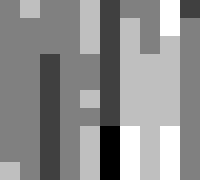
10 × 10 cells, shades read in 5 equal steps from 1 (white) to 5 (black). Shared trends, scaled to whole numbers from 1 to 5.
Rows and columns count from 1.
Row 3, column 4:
3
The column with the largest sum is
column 6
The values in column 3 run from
3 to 4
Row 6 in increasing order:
2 2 2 2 3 3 3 3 4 4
